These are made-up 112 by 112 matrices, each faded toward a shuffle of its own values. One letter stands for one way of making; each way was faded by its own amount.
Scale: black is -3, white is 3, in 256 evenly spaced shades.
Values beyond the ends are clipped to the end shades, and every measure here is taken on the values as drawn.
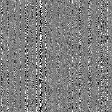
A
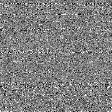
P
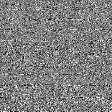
P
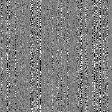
A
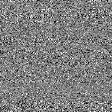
P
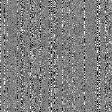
A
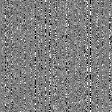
A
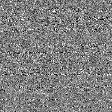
P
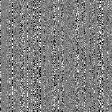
A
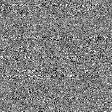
P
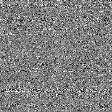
P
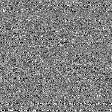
P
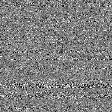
P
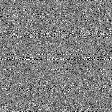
P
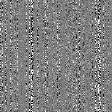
A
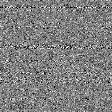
P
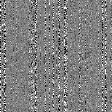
A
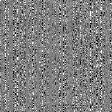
A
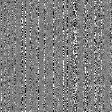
A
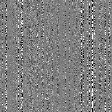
A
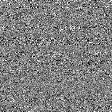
P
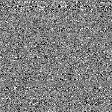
P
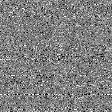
P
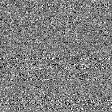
P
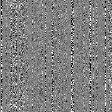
A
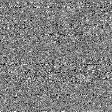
P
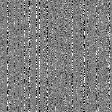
A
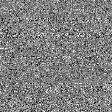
P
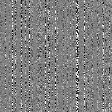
A
